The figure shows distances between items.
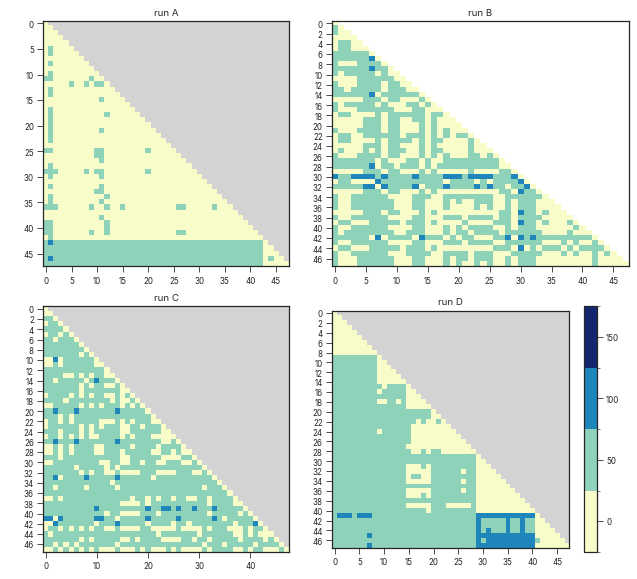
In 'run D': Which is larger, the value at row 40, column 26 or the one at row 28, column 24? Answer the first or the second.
the first
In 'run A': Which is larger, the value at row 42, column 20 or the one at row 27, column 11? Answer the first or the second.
the second
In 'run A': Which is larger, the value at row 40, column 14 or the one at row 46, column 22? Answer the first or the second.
the second
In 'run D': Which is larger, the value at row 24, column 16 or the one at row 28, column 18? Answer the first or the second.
the second
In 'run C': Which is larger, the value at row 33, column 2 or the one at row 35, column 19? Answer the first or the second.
the first
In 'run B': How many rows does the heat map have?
48
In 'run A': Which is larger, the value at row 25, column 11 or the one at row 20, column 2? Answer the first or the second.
the first
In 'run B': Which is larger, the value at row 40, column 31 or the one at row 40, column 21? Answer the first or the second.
the first
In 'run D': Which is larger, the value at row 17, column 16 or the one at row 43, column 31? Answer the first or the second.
the second
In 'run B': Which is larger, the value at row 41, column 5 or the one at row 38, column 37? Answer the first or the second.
the first
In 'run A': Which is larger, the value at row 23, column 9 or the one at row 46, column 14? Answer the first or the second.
the second
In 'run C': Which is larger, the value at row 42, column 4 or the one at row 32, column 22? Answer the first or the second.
the first
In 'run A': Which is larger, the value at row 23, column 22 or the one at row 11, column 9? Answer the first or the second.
the second
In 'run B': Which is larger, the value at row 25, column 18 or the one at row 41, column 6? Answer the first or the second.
the second
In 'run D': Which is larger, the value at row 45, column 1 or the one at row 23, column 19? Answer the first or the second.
the first
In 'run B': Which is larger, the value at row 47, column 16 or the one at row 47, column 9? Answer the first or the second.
the second
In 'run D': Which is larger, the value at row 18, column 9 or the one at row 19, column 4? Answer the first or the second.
the second
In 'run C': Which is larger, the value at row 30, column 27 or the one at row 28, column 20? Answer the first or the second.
the second
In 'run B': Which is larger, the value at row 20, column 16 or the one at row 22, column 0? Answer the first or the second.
the first
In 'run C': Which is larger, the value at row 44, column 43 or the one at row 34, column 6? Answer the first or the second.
the second
